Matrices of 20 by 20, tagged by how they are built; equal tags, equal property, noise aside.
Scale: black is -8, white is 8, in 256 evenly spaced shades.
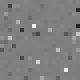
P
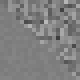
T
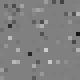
P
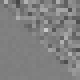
T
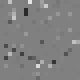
P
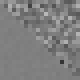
T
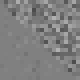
T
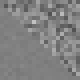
T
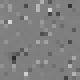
P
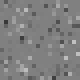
P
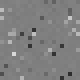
P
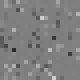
P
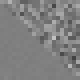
T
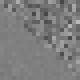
T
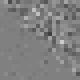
T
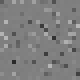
P
